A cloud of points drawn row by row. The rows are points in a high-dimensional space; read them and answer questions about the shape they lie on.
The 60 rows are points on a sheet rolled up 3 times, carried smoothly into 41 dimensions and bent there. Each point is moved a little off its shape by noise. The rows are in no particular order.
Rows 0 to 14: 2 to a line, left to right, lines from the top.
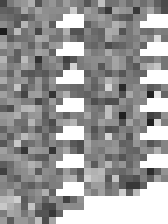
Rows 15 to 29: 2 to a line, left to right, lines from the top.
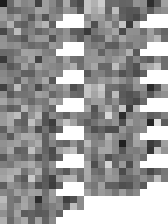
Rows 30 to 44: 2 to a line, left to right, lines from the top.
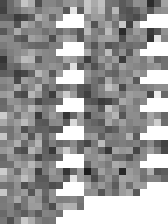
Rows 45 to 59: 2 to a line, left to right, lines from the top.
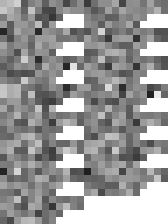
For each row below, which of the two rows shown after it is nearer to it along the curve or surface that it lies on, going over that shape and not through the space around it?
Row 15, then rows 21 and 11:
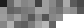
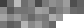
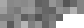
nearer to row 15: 21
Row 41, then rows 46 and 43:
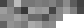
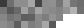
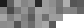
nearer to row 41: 43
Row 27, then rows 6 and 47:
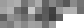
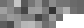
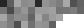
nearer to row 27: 6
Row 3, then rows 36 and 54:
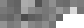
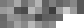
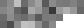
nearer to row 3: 54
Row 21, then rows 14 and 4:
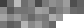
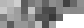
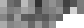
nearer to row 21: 4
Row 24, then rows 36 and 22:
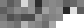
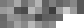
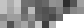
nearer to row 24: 22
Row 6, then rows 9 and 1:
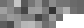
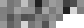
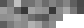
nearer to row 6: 1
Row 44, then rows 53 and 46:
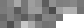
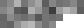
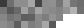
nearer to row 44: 53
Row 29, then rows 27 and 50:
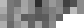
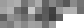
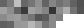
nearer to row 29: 27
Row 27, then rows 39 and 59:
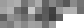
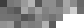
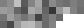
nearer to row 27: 59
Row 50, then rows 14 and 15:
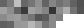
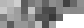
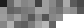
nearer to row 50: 15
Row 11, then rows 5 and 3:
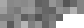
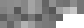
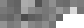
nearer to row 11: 3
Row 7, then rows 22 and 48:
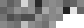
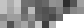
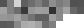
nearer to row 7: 22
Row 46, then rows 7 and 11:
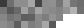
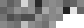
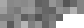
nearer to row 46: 11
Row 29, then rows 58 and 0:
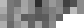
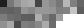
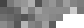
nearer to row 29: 0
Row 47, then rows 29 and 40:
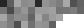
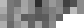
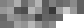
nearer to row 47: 40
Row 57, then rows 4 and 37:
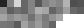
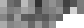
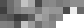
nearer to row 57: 37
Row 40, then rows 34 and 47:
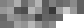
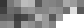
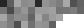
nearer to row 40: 47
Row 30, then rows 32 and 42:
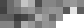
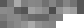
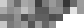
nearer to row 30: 42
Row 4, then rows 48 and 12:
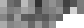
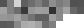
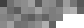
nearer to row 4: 12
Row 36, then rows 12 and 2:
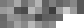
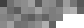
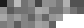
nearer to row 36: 2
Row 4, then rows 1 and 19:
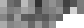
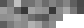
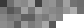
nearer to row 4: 19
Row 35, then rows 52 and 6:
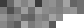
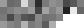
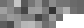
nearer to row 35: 6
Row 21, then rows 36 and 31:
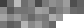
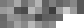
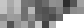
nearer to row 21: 36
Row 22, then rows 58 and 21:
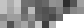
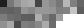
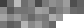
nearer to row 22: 58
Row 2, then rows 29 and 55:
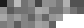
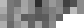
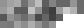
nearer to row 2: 55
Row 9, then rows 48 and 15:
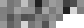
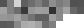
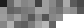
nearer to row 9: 15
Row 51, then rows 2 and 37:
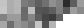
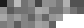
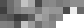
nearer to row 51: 37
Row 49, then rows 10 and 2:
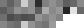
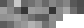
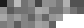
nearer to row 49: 2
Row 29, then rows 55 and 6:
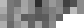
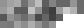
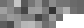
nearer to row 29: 55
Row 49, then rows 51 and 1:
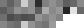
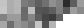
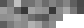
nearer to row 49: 51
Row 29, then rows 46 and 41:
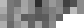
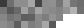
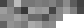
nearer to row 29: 46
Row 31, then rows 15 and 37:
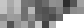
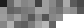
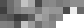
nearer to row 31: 37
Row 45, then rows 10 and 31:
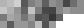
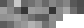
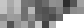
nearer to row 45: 31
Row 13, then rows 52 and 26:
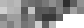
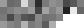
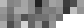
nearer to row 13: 26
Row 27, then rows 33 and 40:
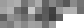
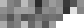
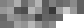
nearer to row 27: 40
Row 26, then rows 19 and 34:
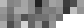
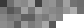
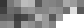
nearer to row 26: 34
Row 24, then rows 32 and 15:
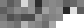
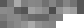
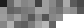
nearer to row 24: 15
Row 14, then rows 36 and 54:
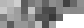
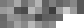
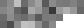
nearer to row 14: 36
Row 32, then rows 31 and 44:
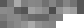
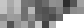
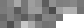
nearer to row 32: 44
